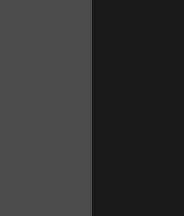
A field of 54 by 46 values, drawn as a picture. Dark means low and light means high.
It is made of 1 by 2 panels. Panel 1,1: low, flat. Panel 1,2: very low, flat.
